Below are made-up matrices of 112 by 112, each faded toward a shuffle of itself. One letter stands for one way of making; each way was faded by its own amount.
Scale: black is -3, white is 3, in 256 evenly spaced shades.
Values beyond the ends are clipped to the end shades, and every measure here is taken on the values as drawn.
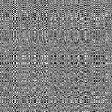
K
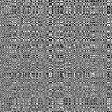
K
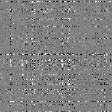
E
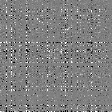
E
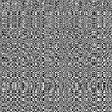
K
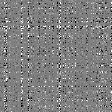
E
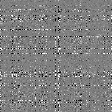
E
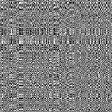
K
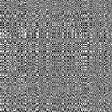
K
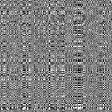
K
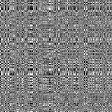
K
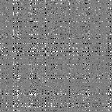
E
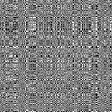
K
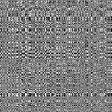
K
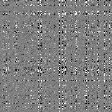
E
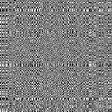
K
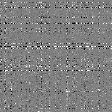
E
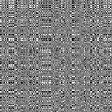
K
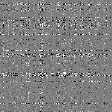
E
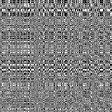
K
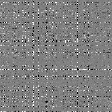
E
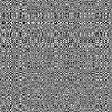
K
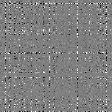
E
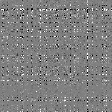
E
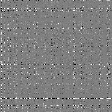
E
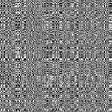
K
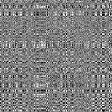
K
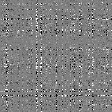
E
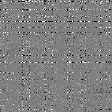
E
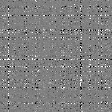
E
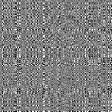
K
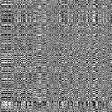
K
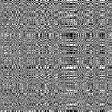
K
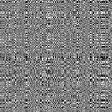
K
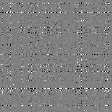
E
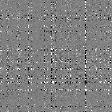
E
